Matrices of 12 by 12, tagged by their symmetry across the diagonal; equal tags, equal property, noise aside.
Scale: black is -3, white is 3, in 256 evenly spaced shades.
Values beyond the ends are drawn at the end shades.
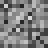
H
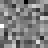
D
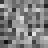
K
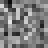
K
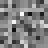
H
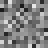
D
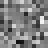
D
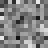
H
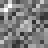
H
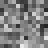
K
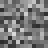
K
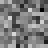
K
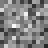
H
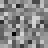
K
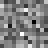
D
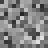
H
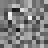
D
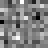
D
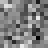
K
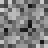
H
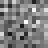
D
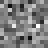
K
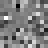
D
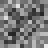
H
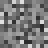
H
